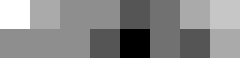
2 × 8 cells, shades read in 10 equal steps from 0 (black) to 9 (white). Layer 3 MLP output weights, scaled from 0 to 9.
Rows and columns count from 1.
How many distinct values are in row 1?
6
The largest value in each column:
9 6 5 5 3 4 6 7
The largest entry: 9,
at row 1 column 1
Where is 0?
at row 2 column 5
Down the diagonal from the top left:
9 5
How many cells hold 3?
3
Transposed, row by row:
9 5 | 6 5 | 5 5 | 5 3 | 3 0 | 4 4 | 6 3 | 7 6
